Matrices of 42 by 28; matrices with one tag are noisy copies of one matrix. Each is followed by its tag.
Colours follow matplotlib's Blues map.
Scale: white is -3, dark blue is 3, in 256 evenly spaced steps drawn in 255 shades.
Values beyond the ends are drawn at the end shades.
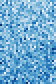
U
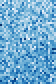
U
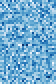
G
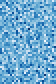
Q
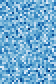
Q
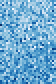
U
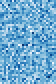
G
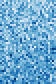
U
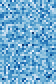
G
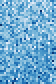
U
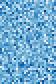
Q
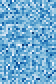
G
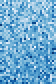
U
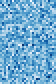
G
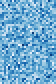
G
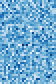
G
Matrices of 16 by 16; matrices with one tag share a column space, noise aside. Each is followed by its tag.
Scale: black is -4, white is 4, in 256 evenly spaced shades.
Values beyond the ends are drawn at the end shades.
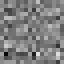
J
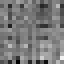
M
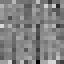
M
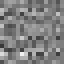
J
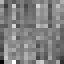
M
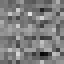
J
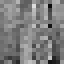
M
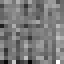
M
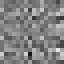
J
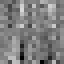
M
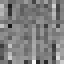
M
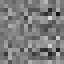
J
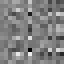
J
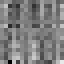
M
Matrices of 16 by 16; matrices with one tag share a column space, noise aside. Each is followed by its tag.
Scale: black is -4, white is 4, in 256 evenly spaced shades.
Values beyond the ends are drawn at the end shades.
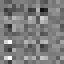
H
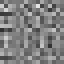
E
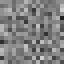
H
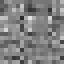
H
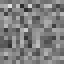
E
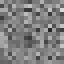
E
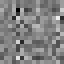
H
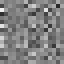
E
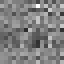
E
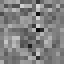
E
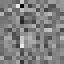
E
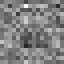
E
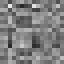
E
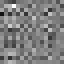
E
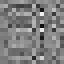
E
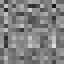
E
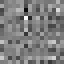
H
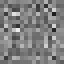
E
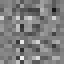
H
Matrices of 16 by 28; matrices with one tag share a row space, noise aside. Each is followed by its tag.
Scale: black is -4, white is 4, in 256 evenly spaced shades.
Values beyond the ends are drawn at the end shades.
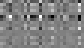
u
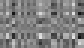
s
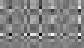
u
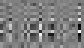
u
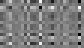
u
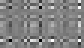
u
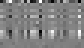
u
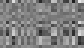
s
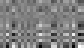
s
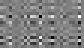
u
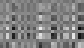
s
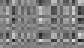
s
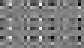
u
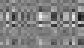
s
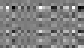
s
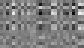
s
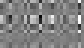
u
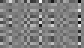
u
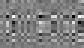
s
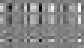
u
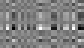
s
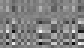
s
